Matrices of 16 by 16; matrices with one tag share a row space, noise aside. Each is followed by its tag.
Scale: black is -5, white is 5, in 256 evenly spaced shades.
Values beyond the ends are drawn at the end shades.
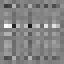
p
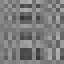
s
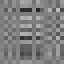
s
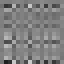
p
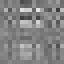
s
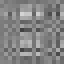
s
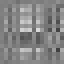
s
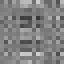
s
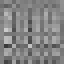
p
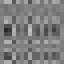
p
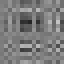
s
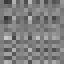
p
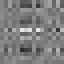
s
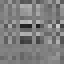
s
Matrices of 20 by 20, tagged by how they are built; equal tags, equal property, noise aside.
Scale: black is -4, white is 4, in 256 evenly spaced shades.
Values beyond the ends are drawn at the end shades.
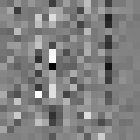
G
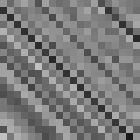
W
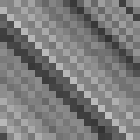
W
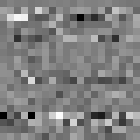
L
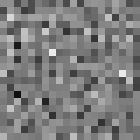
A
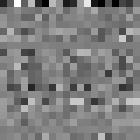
L
